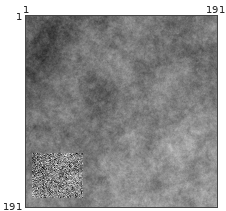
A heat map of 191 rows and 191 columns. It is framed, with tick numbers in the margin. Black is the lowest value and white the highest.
No regular stripes run through it. The field is mottled with small blotches. An odd patch, rougher than its surroundings, sits in the bottom left. The bottom left is the roughest part. Values rise toward the bottom right. The ninth with the lowest average is the top left. The bottom right is the ninth with the highest average.
